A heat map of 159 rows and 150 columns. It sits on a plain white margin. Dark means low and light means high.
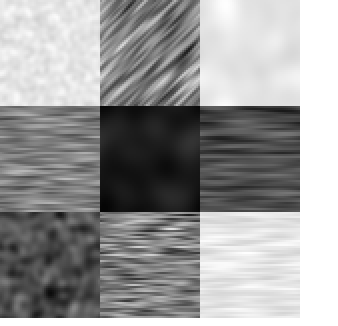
The table splits into 3 rows of 3 panels. Panel 1,1: very high, blotchy, faint in contrast. Panel 1,2: middling, slanting up to the right, strong in contrast. Panel 1,3: very high, smooth, faint in contrast. Panel 2,1: middling, streaked across. Panel 2,2: very low, smooth, faint in contrast. Panel 2,3: low, streaked across. Panel 3,1: low, blotchy. Panel 3,2: middling, streaked across, strong in contrast. Panel 3,3: very high, streaked across, faint in contrast.
